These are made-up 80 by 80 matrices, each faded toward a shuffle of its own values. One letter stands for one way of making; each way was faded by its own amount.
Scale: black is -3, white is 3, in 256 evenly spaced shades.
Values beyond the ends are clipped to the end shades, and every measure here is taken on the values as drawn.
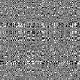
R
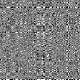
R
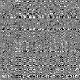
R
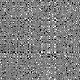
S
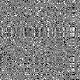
S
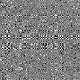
R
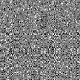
S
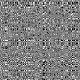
R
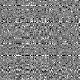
R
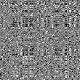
S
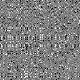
S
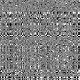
R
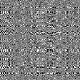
R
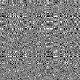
R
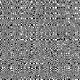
R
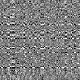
R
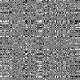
R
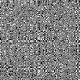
S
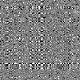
R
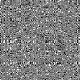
S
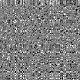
S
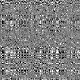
R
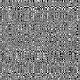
R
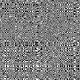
R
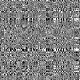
R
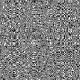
S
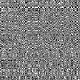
R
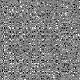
S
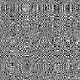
R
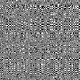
R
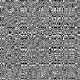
R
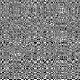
R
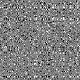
S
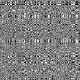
R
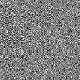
S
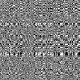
R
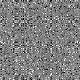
S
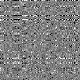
R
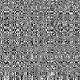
R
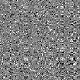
S
